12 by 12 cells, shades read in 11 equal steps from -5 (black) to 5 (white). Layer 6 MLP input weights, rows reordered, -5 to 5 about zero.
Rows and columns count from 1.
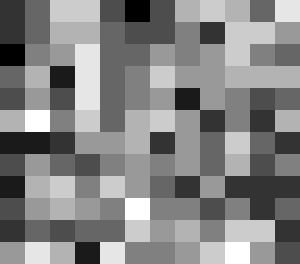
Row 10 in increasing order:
-3 -2 -2 -1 0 0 0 0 1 1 2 5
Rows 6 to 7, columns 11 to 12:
-3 2 | -1 -3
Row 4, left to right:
-1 2 -4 4 -1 0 3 1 1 2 2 2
